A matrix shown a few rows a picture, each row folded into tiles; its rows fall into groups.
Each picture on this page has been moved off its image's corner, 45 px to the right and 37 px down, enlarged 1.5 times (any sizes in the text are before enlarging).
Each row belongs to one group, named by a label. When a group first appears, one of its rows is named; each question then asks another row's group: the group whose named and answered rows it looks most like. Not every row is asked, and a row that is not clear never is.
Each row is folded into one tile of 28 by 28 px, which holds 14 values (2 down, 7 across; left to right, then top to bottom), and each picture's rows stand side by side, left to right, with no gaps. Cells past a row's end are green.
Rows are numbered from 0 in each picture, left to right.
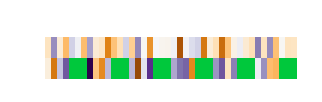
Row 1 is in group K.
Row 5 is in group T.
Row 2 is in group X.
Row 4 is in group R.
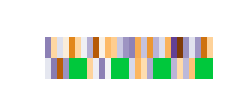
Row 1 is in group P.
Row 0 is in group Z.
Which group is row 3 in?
T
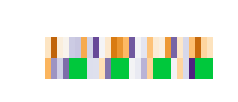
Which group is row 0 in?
R
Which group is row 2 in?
T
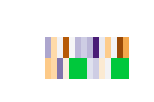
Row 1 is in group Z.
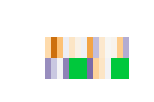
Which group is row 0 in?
R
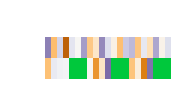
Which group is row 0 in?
P
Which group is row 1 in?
X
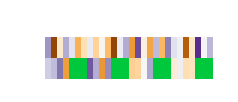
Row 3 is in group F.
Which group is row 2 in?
X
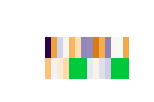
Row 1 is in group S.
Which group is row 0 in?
P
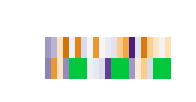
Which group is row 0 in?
K
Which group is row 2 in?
K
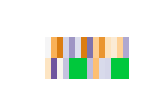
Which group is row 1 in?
K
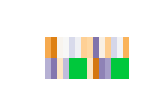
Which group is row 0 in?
R
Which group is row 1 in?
X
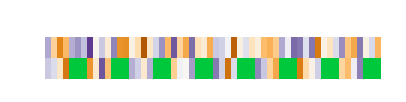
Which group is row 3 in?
S
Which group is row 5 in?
F
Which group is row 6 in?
P
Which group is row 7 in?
S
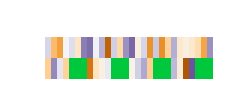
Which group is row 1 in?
P
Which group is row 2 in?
T
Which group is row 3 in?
K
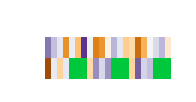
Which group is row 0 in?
P
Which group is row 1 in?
R
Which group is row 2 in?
R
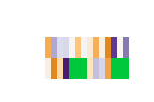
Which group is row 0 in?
X
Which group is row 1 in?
F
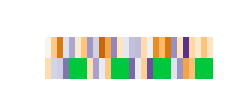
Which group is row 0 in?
R
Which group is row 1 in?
F
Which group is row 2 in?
Z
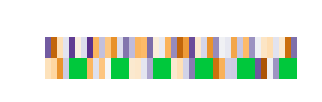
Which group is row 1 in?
P
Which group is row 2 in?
S
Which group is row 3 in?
S
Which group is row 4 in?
P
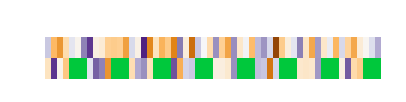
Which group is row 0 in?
F
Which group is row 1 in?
T
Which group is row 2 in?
T
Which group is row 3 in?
X
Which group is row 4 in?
S
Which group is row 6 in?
S
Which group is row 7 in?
F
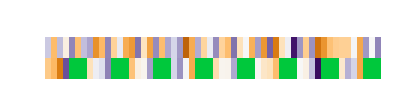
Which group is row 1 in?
S
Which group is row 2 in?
X
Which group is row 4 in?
S
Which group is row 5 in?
P
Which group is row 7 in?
F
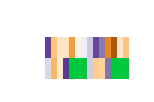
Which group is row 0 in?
K
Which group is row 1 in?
Z
